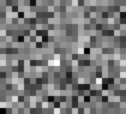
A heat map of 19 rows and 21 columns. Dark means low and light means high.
Average level on the scale: 50%. Odd rows or columns: none. Mirror symmetry: none. Stripes: none. Histogram: bell-shaped. Seam: none. Slope: none.
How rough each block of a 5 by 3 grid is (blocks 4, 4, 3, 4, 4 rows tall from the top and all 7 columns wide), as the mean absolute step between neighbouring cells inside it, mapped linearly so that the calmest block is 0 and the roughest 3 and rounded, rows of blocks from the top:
301 | 201 | 121 | 112 | 231
